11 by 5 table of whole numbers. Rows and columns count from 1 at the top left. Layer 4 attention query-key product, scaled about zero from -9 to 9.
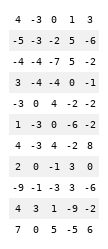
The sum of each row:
5 -11 -12 -6 -3 -10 11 4 -16 -3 13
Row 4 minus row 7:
-1 -1 -8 2 -9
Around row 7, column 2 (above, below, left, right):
-3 0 4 4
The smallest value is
-9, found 2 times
